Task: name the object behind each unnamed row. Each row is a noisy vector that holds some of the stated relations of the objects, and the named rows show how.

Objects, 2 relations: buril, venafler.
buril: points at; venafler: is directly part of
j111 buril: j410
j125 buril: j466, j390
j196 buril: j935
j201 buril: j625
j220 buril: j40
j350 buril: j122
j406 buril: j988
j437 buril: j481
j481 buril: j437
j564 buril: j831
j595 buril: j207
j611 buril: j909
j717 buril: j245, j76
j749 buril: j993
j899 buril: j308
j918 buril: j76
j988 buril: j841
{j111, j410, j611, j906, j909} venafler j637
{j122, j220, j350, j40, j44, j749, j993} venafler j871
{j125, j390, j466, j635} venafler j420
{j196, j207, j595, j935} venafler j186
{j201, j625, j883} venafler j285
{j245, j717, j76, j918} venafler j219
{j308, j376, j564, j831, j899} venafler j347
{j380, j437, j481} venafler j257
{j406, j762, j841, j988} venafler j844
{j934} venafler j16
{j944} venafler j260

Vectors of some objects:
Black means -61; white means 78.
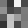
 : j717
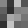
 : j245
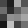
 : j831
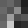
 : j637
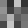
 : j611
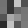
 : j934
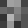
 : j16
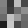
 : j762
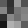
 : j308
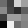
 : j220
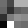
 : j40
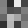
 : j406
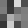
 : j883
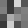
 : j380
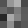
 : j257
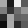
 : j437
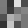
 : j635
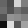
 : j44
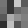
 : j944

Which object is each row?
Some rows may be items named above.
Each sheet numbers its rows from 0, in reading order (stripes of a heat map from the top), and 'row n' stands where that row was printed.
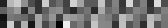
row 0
j871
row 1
j376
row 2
j220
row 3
j625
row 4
j125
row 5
j125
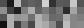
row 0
j564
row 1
j201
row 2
j625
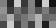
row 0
j611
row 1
j111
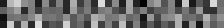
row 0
j871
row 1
j906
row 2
j909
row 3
j988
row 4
j410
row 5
j347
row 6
j111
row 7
j899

